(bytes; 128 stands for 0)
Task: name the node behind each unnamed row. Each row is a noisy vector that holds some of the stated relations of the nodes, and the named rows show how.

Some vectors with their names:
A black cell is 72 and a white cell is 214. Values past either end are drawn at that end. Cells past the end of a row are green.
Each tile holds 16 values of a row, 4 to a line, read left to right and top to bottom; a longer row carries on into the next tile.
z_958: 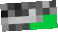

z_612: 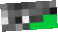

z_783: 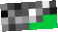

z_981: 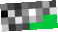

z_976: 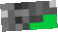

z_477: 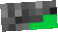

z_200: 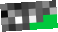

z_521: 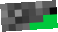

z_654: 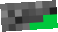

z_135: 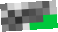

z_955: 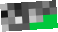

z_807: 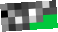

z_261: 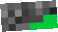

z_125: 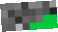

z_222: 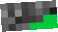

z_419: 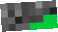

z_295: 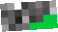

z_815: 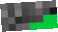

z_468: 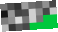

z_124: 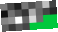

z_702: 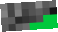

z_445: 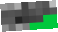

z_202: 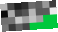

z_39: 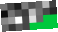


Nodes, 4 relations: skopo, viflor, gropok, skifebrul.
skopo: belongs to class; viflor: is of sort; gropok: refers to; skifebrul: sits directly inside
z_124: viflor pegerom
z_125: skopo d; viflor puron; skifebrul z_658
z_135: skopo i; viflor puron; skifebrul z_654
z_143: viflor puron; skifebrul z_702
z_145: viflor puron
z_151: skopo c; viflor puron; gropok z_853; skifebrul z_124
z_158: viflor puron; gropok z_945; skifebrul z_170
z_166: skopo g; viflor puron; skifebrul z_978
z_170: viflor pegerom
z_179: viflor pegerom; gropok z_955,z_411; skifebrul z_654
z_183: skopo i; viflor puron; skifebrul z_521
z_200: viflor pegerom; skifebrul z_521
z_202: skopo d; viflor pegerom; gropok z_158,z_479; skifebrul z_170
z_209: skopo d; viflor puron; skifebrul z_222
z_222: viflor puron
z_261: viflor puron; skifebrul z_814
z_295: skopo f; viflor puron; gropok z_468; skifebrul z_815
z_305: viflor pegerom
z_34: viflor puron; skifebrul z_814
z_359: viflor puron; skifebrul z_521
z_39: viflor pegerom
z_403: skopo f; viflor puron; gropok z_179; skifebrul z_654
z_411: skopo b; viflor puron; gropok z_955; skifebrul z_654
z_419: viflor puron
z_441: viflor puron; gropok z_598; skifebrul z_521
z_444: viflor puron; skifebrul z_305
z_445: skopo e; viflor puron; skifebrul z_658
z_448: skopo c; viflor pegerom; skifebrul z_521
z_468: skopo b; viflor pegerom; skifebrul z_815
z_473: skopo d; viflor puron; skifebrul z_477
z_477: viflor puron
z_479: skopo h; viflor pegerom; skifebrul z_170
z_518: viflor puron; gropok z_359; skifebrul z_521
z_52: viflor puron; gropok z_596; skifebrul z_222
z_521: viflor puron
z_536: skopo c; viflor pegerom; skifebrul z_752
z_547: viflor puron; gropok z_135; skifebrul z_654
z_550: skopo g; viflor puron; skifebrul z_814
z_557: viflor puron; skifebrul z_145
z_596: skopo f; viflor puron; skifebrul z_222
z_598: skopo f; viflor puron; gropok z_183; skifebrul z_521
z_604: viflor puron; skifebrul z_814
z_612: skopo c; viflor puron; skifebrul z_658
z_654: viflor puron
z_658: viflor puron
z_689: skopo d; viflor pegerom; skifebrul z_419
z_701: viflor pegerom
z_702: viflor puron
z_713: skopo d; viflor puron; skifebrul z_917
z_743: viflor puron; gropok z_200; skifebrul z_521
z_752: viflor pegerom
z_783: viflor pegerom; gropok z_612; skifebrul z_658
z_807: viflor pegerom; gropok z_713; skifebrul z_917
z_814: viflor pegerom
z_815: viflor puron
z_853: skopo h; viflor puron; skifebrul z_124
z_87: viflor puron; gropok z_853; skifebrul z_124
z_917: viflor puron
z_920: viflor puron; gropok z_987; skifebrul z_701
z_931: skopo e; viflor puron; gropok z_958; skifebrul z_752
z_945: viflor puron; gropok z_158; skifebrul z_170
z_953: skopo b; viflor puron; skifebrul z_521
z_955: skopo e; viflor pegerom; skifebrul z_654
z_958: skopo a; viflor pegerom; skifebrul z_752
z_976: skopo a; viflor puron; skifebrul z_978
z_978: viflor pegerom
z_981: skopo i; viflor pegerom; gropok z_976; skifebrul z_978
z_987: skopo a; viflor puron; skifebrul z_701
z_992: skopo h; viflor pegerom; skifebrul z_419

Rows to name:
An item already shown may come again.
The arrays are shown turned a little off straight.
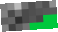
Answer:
z_953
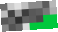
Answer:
z_135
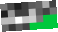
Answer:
z_536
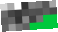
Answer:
z_853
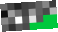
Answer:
z_200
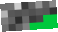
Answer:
z_550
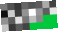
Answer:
z_981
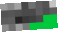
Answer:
z_445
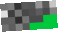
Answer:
z_987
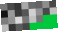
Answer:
z_468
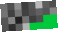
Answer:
z_52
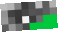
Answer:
z_151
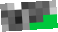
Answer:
z_403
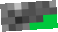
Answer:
z_953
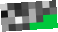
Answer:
z_479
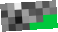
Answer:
z_598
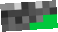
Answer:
z_87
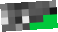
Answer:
z_612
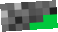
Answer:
z_166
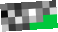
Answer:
z_981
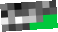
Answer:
z_448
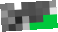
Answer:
z_596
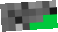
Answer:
z_125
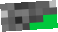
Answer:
z_976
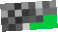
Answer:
z_547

